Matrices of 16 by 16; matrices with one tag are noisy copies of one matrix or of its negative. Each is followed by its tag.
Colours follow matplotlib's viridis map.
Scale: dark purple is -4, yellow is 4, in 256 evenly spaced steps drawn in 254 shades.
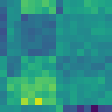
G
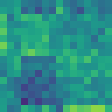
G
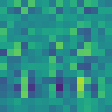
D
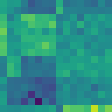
G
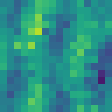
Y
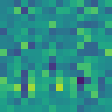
D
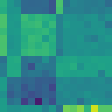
G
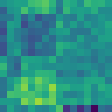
G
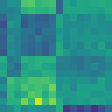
G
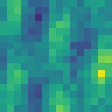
Y
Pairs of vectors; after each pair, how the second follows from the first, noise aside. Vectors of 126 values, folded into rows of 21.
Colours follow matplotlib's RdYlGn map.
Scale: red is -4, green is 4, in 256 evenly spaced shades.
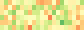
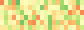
shuffled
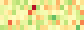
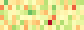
reversed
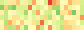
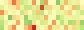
reversed
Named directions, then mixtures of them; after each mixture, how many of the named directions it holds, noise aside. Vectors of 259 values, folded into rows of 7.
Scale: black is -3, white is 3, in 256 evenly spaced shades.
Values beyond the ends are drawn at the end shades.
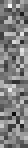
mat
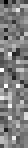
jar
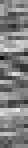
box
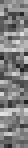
two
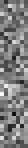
two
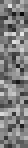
two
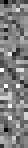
one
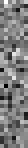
one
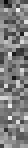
two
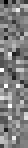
one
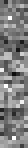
three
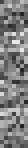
two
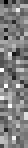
one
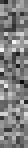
three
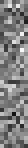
one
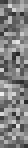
three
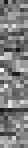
two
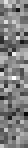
three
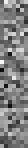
three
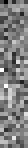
two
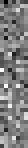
one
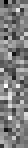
one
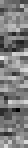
one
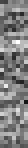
three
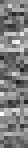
two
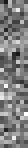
three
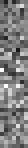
three
